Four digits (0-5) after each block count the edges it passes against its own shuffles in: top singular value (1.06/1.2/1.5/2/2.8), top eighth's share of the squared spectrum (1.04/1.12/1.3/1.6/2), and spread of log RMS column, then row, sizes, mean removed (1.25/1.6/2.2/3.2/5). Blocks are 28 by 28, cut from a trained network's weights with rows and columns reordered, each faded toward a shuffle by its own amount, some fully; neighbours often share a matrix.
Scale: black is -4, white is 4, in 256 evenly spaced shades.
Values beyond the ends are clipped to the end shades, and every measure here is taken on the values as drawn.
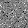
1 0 0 0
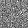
2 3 1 0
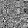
3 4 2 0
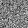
0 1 0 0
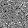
1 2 0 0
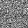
2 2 0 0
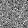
1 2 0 0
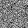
0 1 0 0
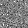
2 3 0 1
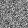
0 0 0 0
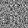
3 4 1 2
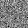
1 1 0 0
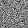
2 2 0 0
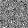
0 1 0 0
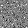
0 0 0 0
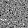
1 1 0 0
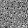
2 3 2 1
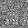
3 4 1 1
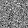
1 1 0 0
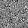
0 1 0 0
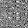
3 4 1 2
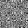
3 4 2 2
